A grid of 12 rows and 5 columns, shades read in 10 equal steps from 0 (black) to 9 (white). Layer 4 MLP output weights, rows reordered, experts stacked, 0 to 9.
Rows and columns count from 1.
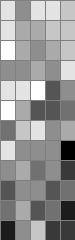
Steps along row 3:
down down up up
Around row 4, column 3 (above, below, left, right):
5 9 5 5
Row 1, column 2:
5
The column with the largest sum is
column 1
